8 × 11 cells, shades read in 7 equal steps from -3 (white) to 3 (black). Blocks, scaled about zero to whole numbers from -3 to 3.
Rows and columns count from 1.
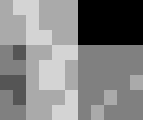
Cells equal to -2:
14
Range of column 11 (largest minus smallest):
4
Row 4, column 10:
0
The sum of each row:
7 8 7 -5 -6 -5 -5 -7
